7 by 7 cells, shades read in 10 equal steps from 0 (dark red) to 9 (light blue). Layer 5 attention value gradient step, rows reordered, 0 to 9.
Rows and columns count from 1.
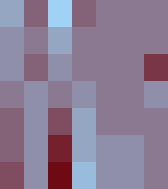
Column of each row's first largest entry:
3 3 1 2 4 4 4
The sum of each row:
39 38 33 38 35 35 34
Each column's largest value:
7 6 9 8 6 6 6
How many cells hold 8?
1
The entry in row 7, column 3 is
0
